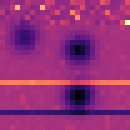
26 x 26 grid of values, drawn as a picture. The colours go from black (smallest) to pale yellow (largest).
Histogram: heavy tails on both sides. Dips: three. Ninth with the lowest average: bottom middle. Seam: horizontal, 20% of the way down, the bottom part calmer. Slope: none. Average level on the scale: 40%. Odd lines: rows 17 and 23.
